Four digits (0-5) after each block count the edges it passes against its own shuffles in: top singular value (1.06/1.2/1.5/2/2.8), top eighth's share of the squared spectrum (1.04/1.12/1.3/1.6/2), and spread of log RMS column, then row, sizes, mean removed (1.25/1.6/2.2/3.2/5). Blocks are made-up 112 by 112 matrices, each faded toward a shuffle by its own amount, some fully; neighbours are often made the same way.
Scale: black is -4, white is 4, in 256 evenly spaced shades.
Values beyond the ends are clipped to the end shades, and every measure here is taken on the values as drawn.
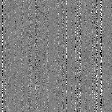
3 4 4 0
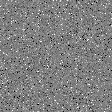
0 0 0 0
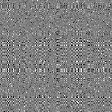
5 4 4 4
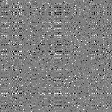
5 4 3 3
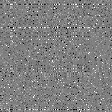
5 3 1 2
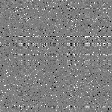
5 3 1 2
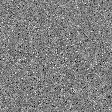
1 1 0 0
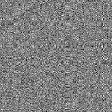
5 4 3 3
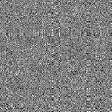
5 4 3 3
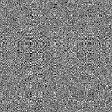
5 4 3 3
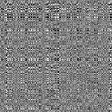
5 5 4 4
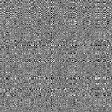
5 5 3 4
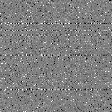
5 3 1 2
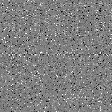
4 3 1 1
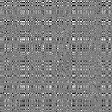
5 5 4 4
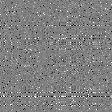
5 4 2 3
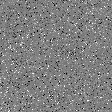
0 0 0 0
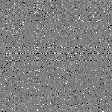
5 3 1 2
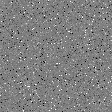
0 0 0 0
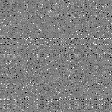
5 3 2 2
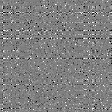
5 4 2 3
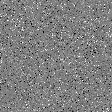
0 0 0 0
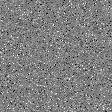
2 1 0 0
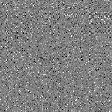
4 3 2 1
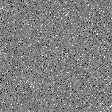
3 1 0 0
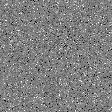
3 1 1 0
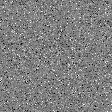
2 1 0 0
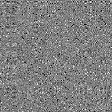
4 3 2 2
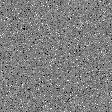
2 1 0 0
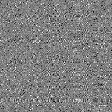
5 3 2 2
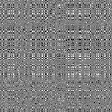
5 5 4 4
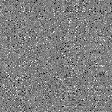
4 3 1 2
